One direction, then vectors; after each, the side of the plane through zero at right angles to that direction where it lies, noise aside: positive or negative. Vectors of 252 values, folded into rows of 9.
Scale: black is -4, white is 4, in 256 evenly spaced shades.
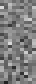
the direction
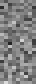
negative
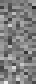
negative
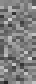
positive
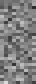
negative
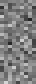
negative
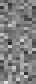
negative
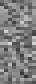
positive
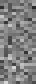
negative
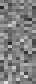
negative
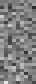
negative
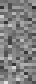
negative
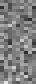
negative
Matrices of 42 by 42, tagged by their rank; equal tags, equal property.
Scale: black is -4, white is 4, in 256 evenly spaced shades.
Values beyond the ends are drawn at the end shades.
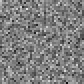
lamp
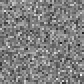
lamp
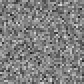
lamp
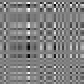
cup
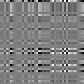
cup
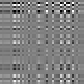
cup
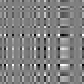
cup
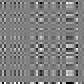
cup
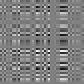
cup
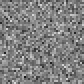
lamp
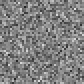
lamp
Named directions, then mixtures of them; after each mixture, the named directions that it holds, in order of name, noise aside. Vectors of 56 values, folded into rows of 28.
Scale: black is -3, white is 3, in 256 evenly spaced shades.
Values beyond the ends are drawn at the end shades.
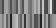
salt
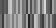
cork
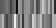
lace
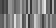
cork, lace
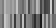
lace, salt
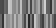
cork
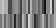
cork, lace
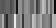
lace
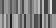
salt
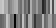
cork, lace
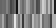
lace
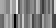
lace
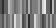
cork, lace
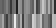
lace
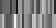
lace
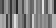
lace, salt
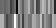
lace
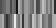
lace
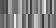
cork, lace
